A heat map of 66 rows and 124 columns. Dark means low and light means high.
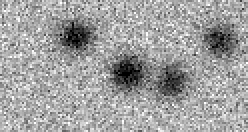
No single row or column stands out from its neighbours. Four dips sink into the field. No overall slope runs across the table. The ninth with the lowest average is the centre.
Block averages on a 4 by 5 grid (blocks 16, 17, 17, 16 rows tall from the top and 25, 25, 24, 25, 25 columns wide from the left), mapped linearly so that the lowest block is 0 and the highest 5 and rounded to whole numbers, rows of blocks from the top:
53554
51341
55005
55555
